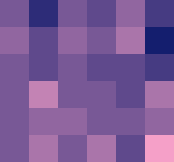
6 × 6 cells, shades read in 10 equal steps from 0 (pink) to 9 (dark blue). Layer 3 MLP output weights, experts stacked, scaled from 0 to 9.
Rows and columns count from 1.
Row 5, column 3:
4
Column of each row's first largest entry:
2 6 6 5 1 5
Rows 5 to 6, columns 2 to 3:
4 4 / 3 5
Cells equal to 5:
13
